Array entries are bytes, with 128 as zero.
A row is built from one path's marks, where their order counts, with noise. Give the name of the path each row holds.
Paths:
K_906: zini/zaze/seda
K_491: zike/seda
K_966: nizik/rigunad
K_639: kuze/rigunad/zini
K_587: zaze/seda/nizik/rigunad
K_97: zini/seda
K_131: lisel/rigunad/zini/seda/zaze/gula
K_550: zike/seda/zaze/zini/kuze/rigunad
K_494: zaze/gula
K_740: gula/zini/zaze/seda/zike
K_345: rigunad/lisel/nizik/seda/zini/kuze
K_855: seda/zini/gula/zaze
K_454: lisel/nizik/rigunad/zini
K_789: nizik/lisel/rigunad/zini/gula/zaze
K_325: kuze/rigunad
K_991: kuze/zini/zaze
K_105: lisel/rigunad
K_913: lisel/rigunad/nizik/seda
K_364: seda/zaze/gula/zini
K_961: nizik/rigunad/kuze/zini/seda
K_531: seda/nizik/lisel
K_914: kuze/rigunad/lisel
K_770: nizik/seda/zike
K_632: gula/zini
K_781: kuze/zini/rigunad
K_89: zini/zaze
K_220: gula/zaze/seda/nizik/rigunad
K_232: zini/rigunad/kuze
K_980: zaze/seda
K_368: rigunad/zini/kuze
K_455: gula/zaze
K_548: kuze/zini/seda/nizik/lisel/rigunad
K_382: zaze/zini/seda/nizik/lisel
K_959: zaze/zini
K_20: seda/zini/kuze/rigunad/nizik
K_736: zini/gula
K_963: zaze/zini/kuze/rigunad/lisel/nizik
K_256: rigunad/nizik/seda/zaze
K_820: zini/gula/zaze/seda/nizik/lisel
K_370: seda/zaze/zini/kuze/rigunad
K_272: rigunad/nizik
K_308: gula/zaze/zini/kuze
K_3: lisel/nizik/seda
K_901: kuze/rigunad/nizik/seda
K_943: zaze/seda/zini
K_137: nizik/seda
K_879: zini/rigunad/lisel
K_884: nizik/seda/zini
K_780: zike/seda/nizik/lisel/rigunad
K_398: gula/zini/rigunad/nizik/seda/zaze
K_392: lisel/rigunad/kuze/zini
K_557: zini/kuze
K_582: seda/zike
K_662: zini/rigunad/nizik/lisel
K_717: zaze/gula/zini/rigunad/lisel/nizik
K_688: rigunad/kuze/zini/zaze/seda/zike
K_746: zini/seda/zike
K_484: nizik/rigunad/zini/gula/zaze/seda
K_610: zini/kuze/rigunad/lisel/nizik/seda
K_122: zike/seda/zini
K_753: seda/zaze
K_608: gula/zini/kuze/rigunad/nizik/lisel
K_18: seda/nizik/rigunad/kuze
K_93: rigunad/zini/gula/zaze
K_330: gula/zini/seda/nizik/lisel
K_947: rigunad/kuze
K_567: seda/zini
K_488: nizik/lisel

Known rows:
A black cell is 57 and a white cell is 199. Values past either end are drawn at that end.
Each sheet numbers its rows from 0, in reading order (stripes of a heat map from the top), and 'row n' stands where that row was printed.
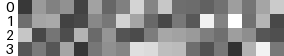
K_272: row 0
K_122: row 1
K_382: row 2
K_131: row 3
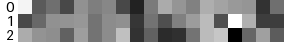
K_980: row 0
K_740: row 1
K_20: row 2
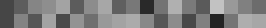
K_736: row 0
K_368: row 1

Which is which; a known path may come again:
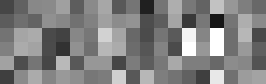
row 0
K_736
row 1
K_232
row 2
K_122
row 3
K_491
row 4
K_906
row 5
K_484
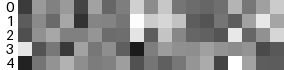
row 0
K_272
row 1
K_913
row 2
K_966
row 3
K_943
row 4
K_398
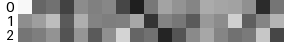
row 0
K_980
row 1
K_137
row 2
K_746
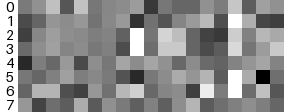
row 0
K_884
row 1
K_740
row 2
K_789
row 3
K_488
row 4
K_93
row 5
K_455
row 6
K_780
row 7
K_89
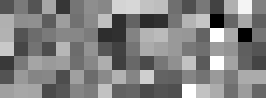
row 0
K_131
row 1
K_20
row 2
K_494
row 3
K_382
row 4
K_330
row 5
K_256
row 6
K_582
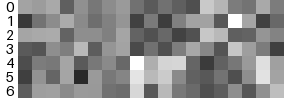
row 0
K_531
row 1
K_632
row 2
K_18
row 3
K_820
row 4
K_454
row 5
K_345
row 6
K_961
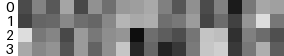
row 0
K_368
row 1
K_879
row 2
K_370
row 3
K_567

